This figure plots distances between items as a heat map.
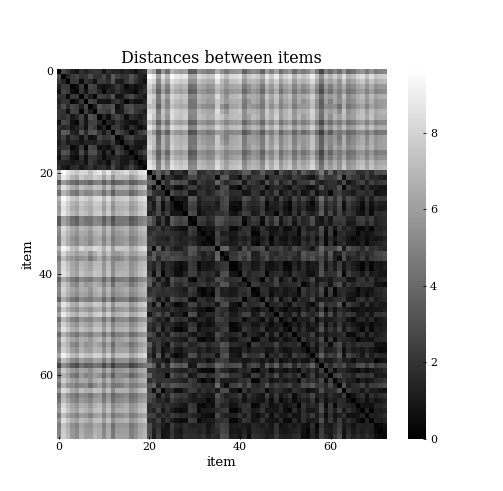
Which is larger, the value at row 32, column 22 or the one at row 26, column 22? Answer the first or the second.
the second
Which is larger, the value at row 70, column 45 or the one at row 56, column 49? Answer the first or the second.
the second
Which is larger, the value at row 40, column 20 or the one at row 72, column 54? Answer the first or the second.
the first
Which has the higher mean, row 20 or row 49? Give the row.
20
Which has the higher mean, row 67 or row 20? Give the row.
20
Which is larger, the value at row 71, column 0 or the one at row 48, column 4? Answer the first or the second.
the second
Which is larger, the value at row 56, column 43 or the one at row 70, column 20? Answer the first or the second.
the second
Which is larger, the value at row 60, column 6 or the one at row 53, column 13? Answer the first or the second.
the second
